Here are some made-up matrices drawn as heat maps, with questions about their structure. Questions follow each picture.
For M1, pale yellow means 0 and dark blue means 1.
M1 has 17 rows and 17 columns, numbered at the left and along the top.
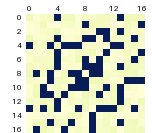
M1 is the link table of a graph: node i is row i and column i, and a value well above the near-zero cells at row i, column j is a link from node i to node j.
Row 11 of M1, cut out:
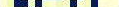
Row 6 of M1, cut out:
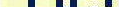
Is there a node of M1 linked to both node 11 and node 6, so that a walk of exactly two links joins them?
yes
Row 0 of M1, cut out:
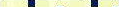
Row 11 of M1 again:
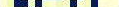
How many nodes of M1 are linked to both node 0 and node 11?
1
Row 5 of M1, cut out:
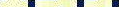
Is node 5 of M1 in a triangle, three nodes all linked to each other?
no
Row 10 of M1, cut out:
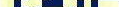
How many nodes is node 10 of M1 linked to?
6
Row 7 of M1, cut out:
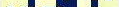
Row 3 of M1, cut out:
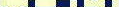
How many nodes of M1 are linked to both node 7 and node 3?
3
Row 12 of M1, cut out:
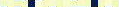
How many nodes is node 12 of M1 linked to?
2
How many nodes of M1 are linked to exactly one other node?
1
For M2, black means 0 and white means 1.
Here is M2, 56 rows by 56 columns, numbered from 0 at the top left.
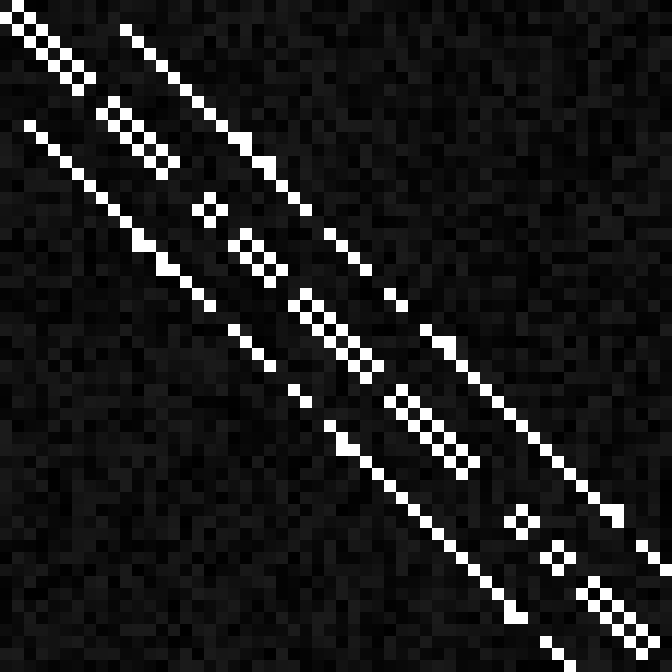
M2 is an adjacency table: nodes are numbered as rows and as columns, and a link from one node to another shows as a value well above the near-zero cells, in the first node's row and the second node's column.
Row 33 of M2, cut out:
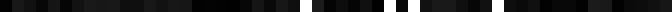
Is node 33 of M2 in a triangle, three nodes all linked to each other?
no
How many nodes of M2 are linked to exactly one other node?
2
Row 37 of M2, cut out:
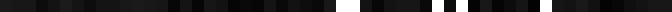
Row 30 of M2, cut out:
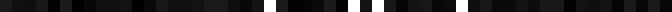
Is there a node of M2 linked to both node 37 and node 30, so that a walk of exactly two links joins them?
yes
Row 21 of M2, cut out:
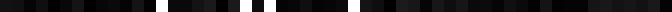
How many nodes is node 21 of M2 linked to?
4
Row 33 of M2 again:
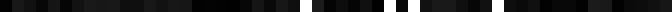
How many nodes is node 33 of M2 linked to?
4
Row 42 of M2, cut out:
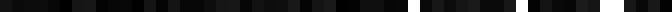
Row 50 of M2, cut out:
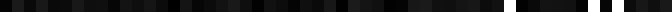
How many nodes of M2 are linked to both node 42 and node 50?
1
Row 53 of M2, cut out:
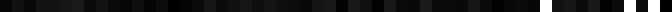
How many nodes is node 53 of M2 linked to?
3
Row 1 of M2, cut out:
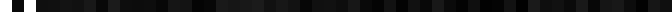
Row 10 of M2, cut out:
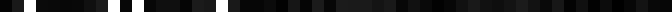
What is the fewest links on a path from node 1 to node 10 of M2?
2
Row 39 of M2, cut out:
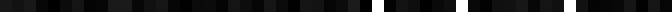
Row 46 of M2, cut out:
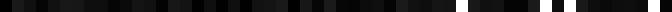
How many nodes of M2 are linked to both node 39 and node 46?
2
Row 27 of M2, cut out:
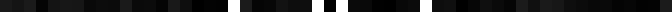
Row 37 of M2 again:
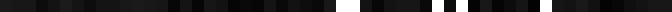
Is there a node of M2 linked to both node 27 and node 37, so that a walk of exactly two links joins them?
yes
